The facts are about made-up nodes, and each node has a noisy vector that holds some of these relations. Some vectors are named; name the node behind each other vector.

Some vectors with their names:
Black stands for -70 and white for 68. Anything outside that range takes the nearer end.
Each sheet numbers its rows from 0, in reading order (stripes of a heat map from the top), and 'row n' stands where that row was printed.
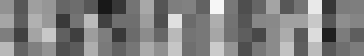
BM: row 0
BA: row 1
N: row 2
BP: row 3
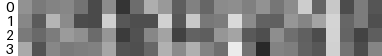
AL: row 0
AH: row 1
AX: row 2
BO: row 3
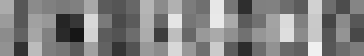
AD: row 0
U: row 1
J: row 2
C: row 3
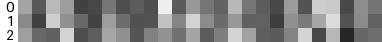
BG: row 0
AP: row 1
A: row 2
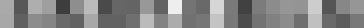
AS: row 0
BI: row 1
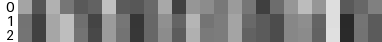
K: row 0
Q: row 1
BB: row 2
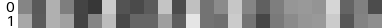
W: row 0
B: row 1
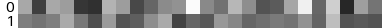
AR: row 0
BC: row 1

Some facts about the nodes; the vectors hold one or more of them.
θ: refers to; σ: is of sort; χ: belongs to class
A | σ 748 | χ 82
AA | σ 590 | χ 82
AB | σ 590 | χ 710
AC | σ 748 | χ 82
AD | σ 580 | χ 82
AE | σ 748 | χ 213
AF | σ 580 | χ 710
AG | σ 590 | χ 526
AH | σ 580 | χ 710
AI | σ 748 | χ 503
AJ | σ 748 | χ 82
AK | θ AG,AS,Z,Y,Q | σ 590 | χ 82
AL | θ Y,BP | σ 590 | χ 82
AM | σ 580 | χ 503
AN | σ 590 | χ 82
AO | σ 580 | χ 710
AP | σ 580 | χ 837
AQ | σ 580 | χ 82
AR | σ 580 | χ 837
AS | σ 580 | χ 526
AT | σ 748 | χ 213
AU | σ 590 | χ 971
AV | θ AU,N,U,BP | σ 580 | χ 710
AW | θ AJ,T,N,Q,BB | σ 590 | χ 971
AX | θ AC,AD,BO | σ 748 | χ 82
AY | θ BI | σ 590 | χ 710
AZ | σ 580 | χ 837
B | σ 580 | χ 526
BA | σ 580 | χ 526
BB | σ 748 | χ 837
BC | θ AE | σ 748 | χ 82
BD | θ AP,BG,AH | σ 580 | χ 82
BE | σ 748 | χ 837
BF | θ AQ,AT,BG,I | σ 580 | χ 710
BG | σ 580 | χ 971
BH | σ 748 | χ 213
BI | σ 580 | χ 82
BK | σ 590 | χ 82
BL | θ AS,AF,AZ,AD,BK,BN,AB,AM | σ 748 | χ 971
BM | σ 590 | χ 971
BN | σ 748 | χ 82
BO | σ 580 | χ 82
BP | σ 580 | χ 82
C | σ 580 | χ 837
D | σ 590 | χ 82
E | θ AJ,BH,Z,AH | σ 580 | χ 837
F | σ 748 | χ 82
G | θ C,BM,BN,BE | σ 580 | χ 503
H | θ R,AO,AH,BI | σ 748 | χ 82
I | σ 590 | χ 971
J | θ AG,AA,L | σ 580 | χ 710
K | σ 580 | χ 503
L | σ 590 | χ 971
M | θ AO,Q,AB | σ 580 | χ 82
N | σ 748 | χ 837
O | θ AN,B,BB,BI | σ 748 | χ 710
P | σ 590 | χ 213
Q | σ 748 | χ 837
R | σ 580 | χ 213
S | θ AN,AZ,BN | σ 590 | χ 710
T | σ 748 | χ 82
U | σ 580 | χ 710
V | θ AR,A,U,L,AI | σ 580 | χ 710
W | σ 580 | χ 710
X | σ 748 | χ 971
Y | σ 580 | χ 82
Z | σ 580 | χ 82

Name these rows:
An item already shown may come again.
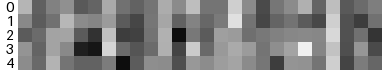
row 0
Y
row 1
BN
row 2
O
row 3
V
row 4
P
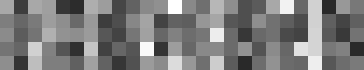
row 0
AR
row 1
AX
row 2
AC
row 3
BF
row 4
C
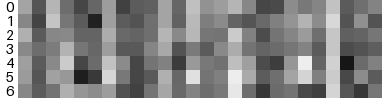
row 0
R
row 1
E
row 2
Z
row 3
F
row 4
AI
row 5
U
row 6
AC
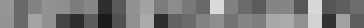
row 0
AN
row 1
AW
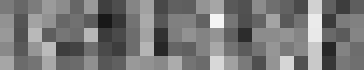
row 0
AX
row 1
BM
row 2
G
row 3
X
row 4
AA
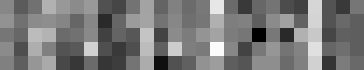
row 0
AC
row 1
D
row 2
AT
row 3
AF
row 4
BL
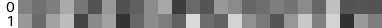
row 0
BC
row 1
AG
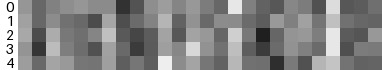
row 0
BK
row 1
M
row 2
AM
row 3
AZ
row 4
AQ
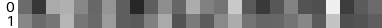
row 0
BE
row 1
F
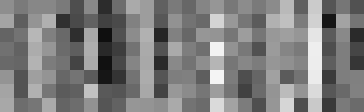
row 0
AK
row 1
AU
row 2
AY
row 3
AB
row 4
S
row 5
BM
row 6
K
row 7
AA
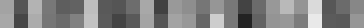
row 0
K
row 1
AM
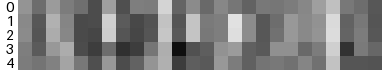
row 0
BD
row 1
AO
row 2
AO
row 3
BL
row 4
H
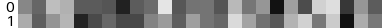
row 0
I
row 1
L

